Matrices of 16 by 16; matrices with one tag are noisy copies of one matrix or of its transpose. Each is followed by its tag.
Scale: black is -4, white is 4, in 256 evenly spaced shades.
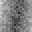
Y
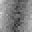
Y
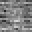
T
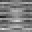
T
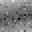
Y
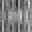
T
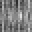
T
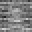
T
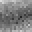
Y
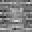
T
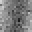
Y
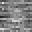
T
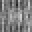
T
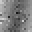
Y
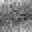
Y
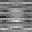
T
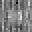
T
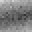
Y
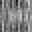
T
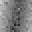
Y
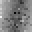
Y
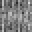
T
